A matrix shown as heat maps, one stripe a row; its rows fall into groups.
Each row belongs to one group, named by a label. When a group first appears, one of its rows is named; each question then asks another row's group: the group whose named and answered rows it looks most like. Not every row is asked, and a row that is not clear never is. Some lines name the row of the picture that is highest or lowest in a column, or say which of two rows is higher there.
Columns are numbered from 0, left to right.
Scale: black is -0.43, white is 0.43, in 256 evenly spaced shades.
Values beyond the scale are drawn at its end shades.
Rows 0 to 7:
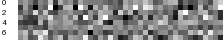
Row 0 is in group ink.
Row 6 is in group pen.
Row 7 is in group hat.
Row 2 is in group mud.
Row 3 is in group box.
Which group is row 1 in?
ink
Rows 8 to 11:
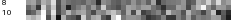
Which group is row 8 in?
pen
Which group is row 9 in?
pen
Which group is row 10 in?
mud
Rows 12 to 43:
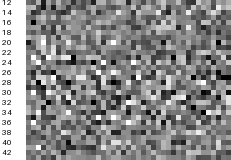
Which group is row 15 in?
mud
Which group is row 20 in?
mud
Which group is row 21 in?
mud
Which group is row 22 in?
pen
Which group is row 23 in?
hat
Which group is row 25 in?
box
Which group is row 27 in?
mud
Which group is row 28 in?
pen
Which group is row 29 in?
ink
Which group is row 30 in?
hat
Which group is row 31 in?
ink
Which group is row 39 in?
ink
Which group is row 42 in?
mud
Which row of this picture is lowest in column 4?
32
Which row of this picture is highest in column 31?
31
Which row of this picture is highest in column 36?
34
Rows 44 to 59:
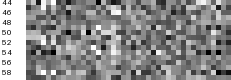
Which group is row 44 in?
pen
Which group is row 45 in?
mud
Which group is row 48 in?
pen
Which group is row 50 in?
box
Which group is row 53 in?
box
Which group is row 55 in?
ink
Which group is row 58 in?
mud
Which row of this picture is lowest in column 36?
54
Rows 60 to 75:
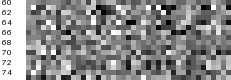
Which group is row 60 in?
box
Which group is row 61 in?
hat
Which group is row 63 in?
box
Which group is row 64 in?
hat
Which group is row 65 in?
pen
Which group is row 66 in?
ink
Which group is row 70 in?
mud
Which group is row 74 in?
hat
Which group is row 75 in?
ink
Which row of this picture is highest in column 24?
61
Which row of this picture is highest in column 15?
68
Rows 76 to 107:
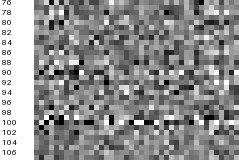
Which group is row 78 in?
pen
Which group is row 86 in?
pen
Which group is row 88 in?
hat
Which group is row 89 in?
pen
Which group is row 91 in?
ink
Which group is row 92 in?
pen
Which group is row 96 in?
hat
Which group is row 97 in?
ink
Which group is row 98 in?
mud
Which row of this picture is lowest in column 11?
100
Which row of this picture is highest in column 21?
100
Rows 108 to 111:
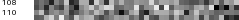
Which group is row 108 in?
ink
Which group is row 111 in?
mud
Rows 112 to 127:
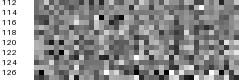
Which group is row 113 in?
mud
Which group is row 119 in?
hat
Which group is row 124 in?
mud
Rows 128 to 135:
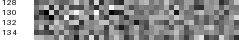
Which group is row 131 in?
ink
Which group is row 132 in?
hat
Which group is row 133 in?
pen
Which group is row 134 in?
ink
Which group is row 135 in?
box
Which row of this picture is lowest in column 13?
128
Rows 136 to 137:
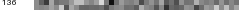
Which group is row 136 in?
box
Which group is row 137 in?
pen
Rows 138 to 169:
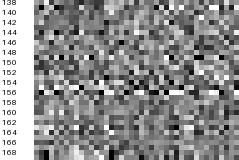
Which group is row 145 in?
mud
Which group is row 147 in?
ink
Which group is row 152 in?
mud
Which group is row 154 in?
box
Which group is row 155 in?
hat
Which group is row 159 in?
mud
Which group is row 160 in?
mud
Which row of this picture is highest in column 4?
155
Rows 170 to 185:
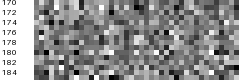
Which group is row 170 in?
hat
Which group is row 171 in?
hat
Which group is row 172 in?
box
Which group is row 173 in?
hat
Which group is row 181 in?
pen
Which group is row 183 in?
mud
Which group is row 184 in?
pen
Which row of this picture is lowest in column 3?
174
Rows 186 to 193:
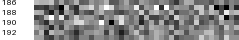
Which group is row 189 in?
mud
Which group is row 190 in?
box
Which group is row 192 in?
pen
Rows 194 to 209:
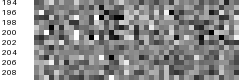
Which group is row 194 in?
mud
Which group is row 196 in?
hat
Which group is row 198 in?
ink
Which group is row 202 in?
mud
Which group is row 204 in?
hat
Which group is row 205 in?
box
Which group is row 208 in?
hat
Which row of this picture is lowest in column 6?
206
